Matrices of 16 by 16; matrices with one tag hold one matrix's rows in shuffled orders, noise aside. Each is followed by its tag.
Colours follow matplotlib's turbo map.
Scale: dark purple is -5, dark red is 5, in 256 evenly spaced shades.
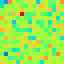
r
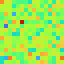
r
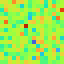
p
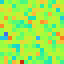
r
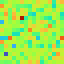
r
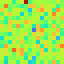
p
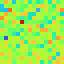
r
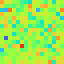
r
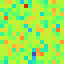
p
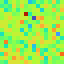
p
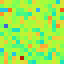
r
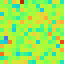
r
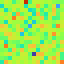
p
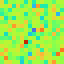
p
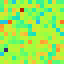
r
